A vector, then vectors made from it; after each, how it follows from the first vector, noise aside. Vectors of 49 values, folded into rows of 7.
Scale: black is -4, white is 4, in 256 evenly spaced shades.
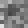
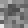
copied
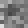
copied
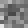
copied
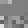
partly zeroed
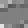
partly zeroed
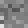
partly zeroed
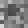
copied
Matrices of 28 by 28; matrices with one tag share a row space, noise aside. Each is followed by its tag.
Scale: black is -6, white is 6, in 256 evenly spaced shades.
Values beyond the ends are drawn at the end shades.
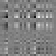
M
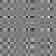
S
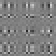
S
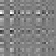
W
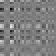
W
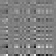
M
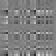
M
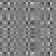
S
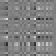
M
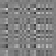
M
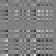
M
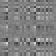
M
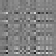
M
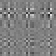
S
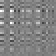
W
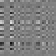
W
